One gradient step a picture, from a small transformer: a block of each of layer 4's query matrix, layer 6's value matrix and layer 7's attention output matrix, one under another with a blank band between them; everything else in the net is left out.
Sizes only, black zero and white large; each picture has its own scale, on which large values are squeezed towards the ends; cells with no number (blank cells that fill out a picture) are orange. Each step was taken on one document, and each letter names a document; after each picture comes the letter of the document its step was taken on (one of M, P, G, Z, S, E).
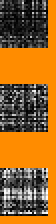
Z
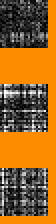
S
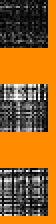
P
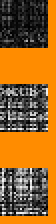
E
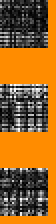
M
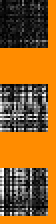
E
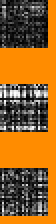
S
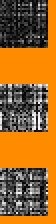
E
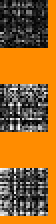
P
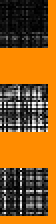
M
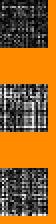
S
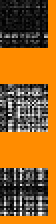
M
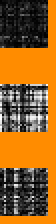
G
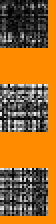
E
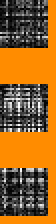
M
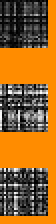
G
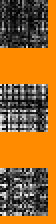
E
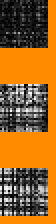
P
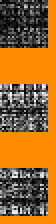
Z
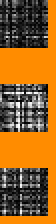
M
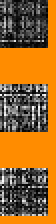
S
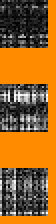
Z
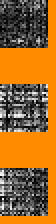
E
